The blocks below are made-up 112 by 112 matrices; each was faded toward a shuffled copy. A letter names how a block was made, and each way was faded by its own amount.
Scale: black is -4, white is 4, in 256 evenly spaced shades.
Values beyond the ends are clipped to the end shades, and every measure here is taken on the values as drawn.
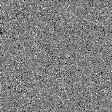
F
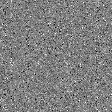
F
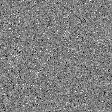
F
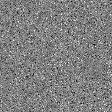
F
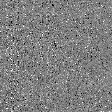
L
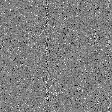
L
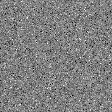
F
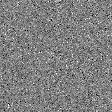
F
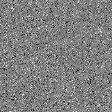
L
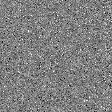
F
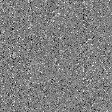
L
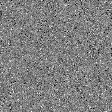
F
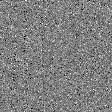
F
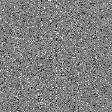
L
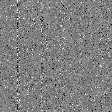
L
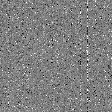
L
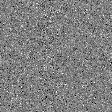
F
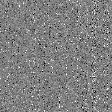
L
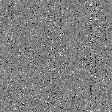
L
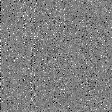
L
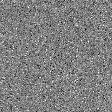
F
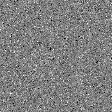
F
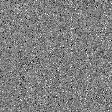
F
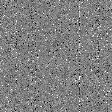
L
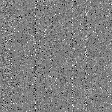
L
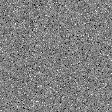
F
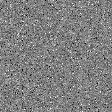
F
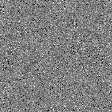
F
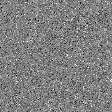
F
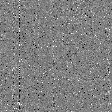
L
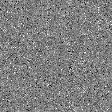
F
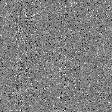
L
